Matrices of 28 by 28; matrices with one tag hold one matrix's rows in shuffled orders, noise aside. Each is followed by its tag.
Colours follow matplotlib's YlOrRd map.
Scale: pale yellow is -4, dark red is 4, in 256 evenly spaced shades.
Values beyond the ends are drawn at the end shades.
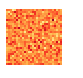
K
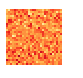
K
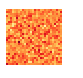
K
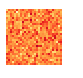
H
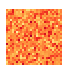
H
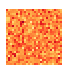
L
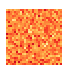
K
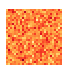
L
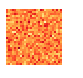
K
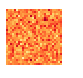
H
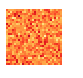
K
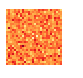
L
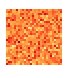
K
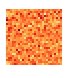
K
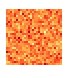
K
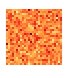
H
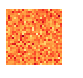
L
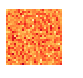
L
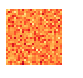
L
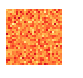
K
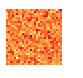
H
